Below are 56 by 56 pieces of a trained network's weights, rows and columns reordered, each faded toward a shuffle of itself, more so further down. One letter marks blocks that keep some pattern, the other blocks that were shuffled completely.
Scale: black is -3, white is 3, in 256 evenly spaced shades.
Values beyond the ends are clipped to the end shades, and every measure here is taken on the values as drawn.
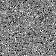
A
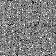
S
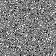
A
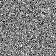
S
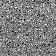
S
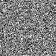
S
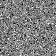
A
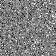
A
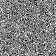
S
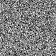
A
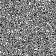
A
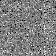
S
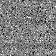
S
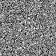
S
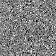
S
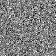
S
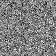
A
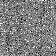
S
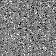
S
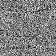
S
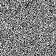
A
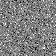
A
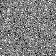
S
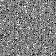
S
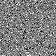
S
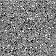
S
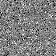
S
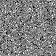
A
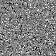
S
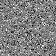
S
